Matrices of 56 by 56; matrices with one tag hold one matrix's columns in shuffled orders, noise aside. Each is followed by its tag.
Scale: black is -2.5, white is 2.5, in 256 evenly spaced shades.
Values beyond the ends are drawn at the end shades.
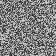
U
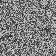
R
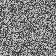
U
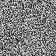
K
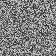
K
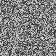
U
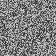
R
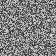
U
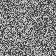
U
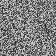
R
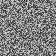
K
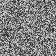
R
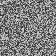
U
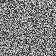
K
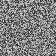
K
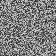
K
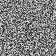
R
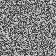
U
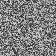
U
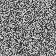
R
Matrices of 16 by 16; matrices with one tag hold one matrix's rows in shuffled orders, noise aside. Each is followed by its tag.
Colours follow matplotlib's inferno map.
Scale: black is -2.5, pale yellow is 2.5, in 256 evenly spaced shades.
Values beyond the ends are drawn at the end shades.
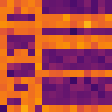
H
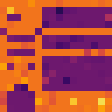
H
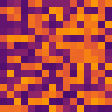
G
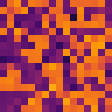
G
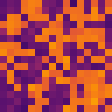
G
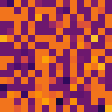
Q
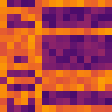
H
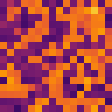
G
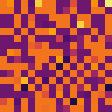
Q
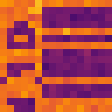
H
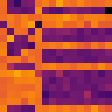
H
